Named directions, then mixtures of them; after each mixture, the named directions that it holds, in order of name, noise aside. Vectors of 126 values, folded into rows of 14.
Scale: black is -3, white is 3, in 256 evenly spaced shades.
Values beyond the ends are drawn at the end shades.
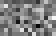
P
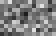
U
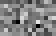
P, U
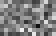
P, U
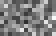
P, U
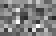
P, U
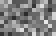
P, U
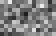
U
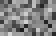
P, U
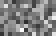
P, U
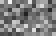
U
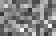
P, U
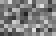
U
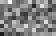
U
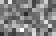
P, U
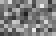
U
